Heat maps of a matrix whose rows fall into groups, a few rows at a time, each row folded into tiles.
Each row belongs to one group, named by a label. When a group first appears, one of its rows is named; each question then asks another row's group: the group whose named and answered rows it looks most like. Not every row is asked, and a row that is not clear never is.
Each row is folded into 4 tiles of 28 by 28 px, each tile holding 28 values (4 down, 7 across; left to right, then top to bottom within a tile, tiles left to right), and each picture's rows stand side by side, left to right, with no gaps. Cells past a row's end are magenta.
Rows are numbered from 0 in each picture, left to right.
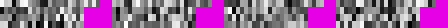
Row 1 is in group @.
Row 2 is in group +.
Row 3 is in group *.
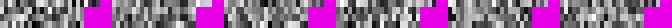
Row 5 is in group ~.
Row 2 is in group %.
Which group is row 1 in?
%
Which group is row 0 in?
@
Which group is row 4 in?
~
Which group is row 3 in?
*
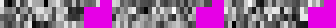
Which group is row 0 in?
+
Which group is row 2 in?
%
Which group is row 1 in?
%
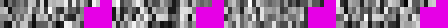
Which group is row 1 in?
*
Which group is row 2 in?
@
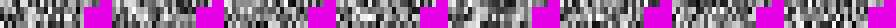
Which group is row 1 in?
~
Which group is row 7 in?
@
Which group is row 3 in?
~
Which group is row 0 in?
*
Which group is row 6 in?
%
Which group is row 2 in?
~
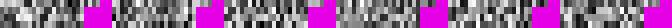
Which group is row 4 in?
@
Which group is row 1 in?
*
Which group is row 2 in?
@
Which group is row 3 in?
@
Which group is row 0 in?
~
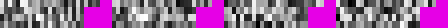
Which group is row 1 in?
~
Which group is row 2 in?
+
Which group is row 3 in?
*
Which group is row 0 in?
@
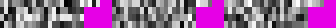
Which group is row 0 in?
~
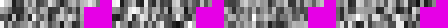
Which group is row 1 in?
~
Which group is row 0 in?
*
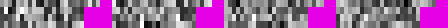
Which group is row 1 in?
+
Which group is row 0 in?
~
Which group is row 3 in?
%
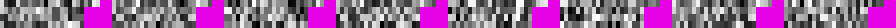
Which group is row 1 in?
%
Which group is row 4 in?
*
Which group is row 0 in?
+
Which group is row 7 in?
@
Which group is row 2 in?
+
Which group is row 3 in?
%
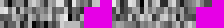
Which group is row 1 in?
~
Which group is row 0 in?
+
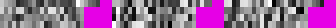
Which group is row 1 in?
*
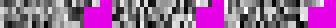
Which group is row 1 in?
@
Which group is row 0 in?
+
